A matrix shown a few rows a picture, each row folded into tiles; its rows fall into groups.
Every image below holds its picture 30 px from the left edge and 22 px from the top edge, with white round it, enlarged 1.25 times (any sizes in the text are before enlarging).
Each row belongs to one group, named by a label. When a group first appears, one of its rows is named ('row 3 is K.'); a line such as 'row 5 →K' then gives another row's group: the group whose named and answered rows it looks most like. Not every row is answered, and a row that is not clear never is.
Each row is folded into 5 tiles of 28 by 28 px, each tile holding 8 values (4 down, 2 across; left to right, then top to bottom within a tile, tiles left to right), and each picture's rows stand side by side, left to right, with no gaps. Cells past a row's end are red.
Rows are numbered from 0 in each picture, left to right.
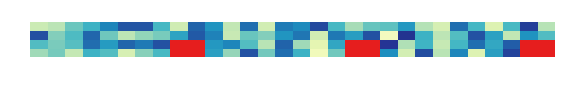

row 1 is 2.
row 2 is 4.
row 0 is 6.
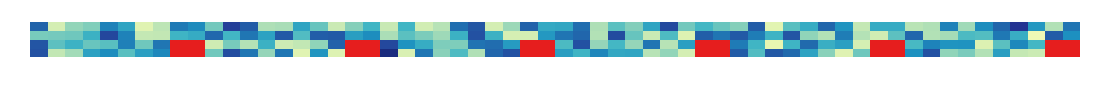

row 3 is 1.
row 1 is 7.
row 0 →4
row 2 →4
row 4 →1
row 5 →6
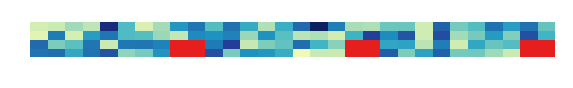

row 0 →4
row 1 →1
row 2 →1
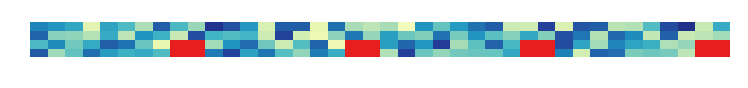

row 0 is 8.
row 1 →8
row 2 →6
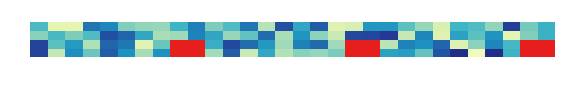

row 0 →4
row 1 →6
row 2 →8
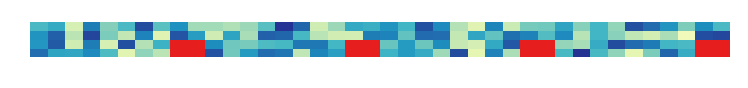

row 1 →4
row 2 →7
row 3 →6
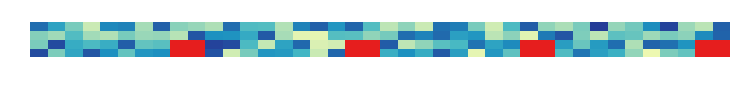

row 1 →1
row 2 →4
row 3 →6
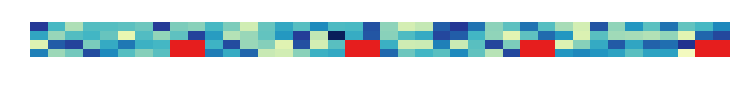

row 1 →2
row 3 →6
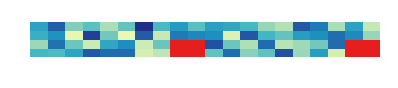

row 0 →1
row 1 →7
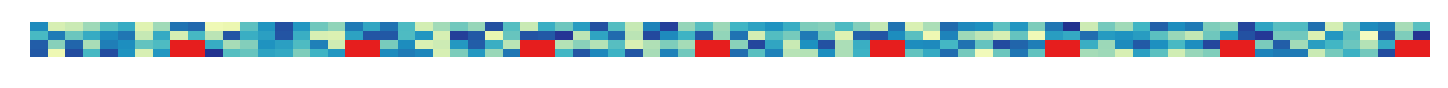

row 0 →4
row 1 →4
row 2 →2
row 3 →7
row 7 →2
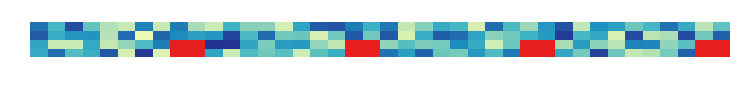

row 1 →1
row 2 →2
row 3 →2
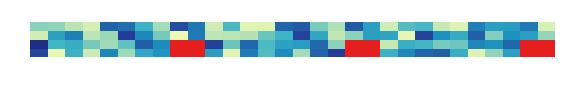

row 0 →4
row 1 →4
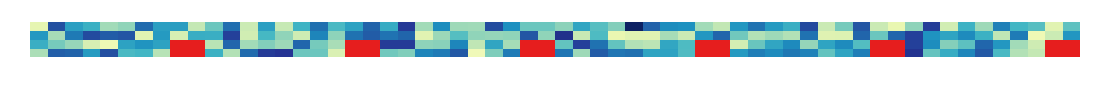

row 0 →7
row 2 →1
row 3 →8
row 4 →8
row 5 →1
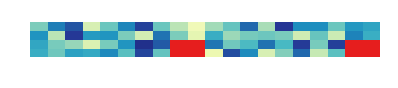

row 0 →7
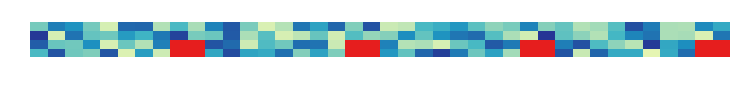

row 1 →1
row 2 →4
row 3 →4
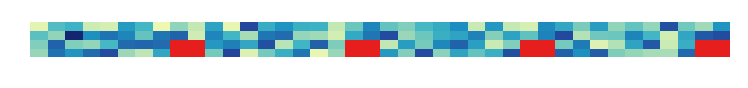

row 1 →6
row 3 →2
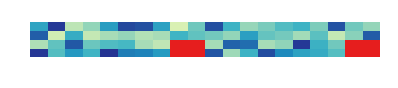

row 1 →8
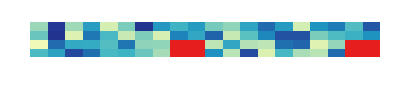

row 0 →1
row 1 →2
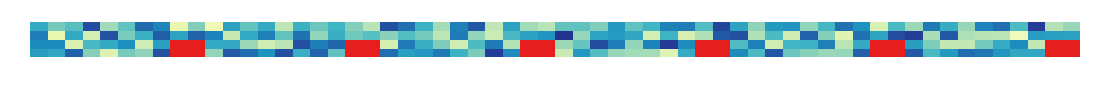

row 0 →2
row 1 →7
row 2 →8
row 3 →6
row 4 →2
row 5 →8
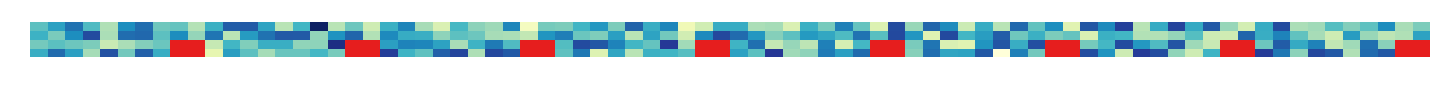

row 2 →8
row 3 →6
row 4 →2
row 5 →7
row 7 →8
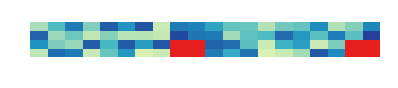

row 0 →6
